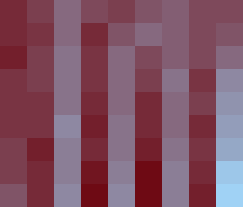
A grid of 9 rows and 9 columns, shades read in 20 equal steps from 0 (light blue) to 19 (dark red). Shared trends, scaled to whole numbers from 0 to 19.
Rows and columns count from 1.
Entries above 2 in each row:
9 9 9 9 9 9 9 8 8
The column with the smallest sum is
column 9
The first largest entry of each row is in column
1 1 1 1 4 4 2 6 4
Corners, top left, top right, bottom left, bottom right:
16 13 12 0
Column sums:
134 136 77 145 89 136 87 132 58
